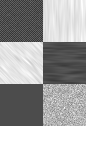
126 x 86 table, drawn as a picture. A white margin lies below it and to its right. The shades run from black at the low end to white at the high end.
The table splits into 3 rows of 2 panels. Panel 1,1: low, checkered. Panel 1,2: very high, streaked downward, faint in contrast. Panel 2,1: very high, slanting down to the right, faint in contrast. Panel 2,2: low, streaked across, faint in contrast. Panel 3,1: low, flat. Panel 3,2: high, fine-grained.
